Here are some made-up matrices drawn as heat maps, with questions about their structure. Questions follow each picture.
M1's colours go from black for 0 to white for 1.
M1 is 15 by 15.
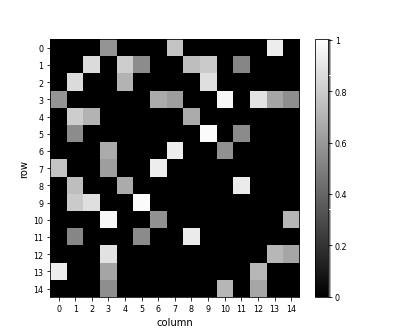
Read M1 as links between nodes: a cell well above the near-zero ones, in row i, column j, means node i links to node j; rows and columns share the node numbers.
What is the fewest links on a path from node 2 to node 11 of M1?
2
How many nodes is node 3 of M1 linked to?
7
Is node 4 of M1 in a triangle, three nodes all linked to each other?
yes
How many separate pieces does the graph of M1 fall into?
2
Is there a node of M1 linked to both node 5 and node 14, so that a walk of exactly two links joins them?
no
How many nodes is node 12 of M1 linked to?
3
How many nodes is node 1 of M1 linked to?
6
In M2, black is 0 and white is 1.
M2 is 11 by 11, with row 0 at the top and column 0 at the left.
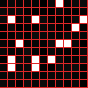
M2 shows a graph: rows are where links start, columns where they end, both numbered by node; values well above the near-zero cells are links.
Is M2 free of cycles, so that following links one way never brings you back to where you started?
yes
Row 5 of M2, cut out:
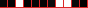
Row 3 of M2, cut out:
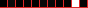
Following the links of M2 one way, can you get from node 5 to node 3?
no
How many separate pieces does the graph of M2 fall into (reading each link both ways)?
2
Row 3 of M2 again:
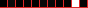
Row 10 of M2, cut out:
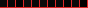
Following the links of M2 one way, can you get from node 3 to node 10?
no
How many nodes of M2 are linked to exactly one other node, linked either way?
5
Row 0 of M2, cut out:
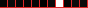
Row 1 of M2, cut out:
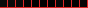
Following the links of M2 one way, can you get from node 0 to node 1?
yes
